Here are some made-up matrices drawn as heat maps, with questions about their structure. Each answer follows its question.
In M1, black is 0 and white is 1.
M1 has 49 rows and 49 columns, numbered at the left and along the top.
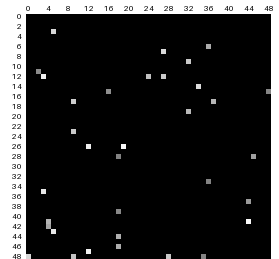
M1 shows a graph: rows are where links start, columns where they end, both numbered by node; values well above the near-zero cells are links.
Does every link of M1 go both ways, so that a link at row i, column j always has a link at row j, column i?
no
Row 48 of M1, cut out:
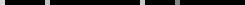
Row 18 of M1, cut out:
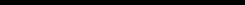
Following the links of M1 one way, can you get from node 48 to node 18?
yes
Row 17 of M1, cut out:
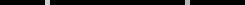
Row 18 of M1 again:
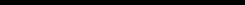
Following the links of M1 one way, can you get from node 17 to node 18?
yes
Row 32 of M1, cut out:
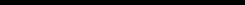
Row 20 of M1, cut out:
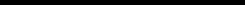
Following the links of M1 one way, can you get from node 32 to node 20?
no
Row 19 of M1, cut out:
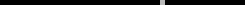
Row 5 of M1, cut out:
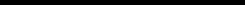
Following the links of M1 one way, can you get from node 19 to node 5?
no
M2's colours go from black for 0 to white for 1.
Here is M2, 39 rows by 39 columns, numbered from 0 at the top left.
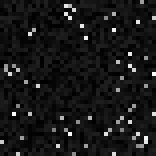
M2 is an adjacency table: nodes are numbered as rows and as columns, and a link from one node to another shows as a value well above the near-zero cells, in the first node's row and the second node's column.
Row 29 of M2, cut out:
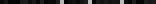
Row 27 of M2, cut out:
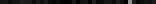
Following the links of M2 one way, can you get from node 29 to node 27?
yes
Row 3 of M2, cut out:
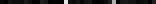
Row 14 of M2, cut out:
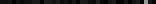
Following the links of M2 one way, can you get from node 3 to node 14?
yes
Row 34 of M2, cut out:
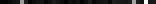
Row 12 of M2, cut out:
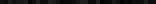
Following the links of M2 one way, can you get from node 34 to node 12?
no
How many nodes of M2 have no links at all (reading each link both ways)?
8
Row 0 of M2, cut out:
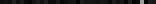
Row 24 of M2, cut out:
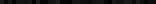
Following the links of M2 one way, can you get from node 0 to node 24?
no
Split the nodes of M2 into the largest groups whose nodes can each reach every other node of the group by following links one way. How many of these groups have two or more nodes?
2
